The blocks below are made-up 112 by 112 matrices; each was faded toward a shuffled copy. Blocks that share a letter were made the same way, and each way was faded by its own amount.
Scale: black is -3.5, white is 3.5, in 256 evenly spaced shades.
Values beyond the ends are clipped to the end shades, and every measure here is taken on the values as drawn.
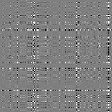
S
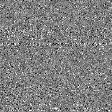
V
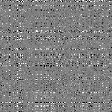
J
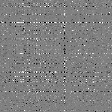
J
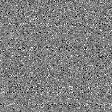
V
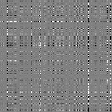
S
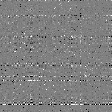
J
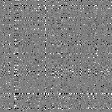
J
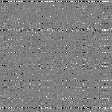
J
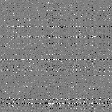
J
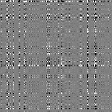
S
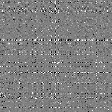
J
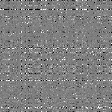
J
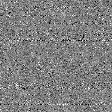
V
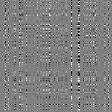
S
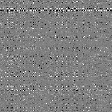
J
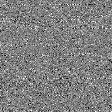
V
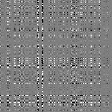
S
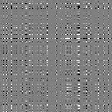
S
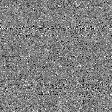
V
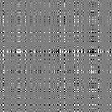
S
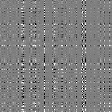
S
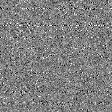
V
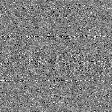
V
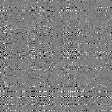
J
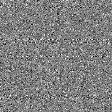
V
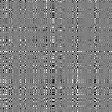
S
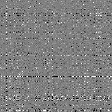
J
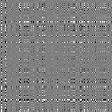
S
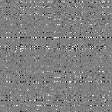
J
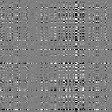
S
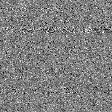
V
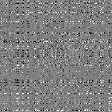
J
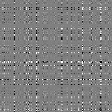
S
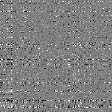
J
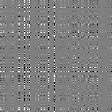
S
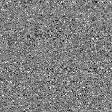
V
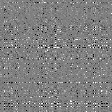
J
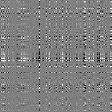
S
